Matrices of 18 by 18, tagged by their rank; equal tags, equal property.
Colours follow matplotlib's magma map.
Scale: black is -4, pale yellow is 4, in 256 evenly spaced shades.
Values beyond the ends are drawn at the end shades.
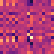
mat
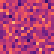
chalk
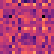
mat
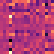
mat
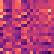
mat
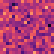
chalk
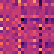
mat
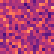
chalk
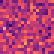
chalk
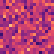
chalk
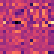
mat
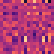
mat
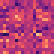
mat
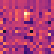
mat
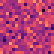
chalk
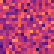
chalk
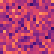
chalk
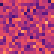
chalk
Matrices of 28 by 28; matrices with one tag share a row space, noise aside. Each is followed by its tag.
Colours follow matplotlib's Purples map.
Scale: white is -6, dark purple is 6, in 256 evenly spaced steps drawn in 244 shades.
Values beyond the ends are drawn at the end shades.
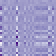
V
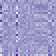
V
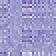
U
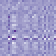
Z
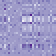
U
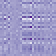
U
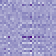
U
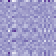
Z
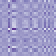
Z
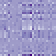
U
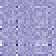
V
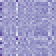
V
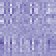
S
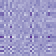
S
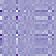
V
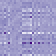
U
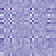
S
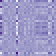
V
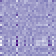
V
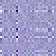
V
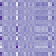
V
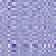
Z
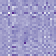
Z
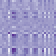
Z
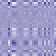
Z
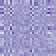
S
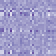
S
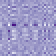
Z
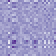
Z
